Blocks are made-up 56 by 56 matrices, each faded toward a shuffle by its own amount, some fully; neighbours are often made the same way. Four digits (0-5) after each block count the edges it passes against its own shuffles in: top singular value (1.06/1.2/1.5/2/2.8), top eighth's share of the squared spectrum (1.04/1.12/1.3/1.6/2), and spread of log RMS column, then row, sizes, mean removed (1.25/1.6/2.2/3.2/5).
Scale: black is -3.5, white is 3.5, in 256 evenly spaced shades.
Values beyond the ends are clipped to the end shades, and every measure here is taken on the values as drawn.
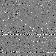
3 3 0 2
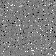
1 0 0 0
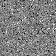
0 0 0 0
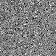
2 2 0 0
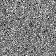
0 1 0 0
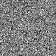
1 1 0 0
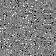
3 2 1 0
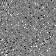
1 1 0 0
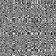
4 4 3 2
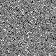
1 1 0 0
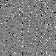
3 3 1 0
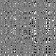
4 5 3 2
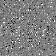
2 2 1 1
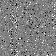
2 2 1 0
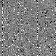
3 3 2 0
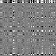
5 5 3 3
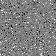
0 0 0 0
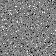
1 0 0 0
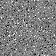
1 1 0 0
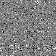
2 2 0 2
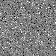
0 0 0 0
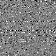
2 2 0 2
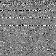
2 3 0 3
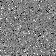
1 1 0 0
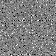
1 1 0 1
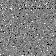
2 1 0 1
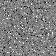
0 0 0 0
